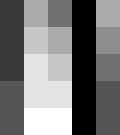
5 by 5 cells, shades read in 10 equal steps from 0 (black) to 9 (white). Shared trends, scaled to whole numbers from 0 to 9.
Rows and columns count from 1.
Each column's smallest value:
2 6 4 0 3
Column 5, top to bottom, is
6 5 4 3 3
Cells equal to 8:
3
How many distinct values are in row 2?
5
